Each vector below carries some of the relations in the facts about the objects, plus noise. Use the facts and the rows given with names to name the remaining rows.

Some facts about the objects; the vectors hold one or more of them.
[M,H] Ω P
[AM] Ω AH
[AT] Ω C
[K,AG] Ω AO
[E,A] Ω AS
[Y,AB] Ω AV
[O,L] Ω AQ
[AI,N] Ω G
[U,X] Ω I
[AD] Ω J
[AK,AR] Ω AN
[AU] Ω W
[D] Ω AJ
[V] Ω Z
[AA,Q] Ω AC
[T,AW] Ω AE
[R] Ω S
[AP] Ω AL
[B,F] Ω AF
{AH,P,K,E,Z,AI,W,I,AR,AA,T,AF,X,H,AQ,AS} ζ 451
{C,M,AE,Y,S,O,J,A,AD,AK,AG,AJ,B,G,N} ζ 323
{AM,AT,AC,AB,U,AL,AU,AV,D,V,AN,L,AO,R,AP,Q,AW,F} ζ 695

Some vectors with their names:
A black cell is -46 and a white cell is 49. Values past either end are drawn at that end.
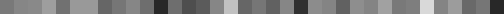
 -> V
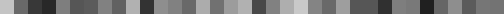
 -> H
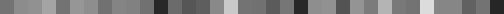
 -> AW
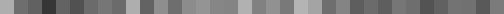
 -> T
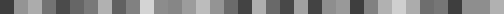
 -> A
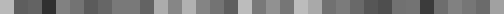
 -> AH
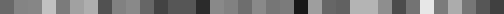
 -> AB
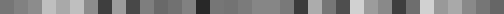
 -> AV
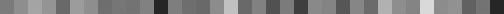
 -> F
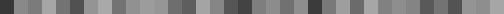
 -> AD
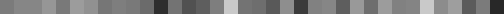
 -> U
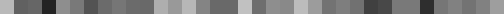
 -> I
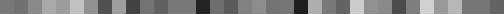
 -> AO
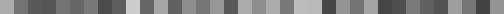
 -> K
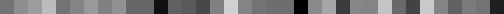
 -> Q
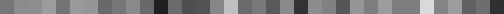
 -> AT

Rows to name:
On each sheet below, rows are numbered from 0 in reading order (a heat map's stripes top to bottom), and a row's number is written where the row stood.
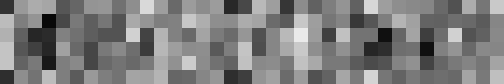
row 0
O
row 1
E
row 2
AR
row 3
P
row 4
AF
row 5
AG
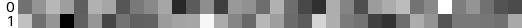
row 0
L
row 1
AS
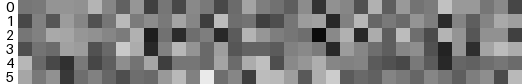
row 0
AL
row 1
M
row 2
AC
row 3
G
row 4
AI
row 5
AQ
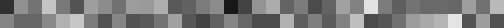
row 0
Y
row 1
AN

